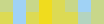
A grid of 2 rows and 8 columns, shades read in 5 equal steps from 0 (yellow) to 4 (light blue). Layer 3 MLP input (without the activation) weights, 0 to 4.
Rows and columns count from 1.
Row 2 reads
1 4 1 0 1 1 3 2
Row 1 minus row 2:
1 0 1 0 0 1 1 0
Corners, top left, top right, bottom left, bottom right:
2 2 1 2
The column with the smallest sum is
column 4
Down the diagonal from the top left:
2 4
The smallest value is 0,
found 2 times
